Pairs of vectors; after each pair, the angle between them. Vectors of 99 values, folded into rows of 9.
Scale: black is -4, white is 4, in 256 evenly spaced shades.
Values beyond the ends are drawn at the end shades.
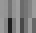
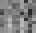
partly opposed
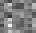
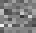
orthogonal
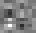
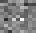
orthogonal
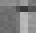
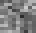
partly opposed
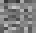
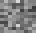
partly opposed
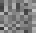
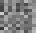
nearly parallel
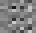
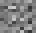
nearly opposite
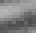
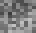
partly opposed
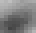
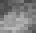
nearly opposite
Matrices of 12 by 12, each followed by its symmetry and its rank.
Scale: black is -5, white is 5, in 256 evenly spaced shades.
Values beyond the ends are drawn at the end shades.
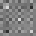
symmetric, rank two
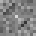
symmetric, full rank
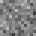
symmetric, full rank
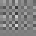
neither, rank one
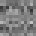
neither, rank two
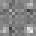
symmetric, rank two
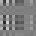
neither, rank one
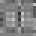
neither, rank two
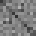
symmetric, full rank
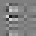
neither, rank one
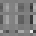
neither, rank one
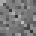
symmetric, full rank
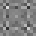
symmetric, rank two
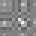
symmetric, rank two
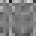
neither, rank two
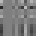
neither, rank one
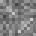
symmetric, full rank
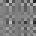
neither, rank two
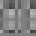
neither, rank one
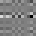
neither, rank one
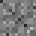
symmetric, full rank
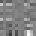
neither, rank two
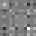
symmetric, rank two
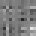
neither, rank two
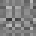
neither, rank two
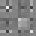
symmetric, rank two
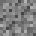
symmetric, full rank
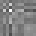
symmetric, rank two
